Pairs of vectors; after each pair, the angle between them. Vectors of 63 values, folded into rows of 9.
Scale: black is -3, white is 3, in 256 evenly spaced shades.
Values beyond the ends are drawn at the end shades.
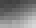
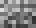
partly opposed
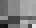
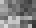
nearly opposite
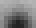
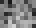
partly opposed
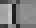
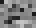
orthogonal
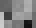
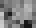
nearly parallel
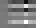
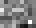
orthogonal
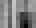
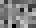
partly opposed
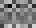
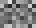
nearly parallel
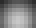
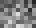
partly aligned
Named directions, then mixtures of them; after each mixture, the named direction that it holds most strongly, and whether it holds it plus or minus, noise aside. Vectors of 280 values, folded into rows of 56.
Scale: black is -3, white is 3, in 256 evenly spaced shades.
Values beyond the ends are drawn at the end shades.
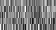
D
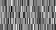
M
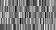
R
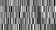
M, plus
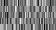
R, minus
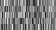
R, plus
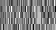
M, minus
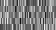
R, plus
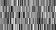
M, plus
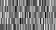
R, plus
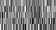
D, plus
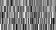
D, plus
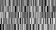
D, minus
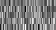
D, minus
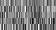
D, plus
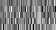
M, minus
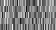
R, plus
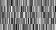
M, minus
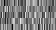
R, minus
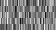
R, plus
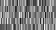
R, plus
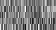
D, plus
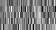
M, minus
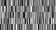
M, plus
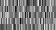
R, plus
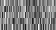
D, plus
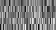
D, minus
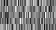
R, minus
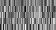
D, minus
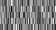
M, plus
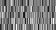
M, plus
